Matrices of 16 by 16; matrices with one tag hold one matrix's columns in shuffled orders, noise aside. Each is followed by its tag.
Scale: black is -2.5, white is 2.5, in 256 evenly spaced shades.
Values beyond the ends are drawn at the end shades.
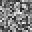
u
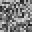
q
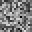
u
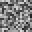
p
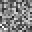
u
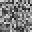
q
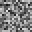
p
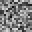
p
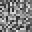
u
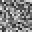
p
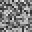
p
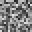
q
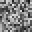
q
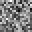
q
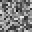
u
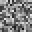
q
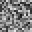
p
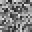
q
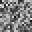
q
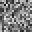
q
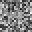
u
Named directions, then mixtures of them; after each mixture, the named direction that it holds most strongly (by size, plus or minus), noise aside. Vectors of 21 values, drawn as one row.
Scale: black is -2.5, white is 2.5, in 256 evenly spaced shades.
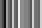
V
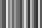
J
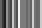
V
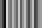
V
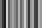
J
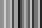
V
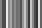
J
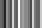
V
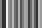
J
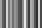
J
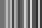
J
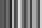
V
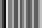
V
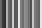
V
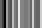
V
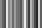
J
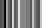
V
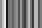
J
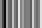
V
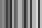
J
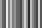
J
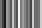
V
